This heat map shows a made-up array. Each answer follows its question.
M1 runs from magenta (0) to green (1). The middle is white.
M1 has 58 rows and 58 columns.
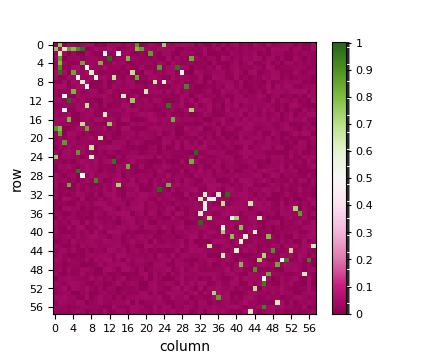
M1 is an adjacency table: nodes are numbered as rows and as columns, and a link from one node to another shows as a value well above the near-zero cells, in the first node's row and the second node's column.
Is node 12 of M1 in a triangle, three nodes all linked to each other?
no
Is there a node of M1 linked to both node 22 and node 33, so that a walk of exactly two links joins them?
no
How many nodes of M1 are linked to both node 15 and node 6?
0
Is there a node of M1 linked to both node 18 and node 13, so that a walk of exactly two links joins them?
yes
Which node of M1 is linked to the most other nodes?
node 1
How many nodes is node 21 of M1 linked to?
1
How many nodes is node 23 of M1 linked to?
2
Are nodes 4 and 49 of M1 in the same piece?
no
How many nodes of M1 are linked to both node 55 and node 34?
0
